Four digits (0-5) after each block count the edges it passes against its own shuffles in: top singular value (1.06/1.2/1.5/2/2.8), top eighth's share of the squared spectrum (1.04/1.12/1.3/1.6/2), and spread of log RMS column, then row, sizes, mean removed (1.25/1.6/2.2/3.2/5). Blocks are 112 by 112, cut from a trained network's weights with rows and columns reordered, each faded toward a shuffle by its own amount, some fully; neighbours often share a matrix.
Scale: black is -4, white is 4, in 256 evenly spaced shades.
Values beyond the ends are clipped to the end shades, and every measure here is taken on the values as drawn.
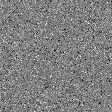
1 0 0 0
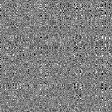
4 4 3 3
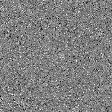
3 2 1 0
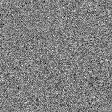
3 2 0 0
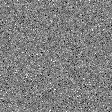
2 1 0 0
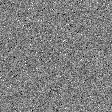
0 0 0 0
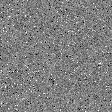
1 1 0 0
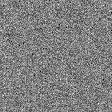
3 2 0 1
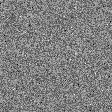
0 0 0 0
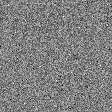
0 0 0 0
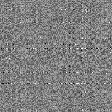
4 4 1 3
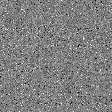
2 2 0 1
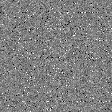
2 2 1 2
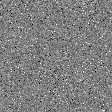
0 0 0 0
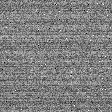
4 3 1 1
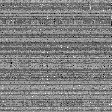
5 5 2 3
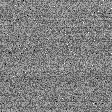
2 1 0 0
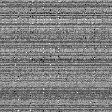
5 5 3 3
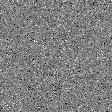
1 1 0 0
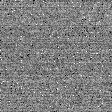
3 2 1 0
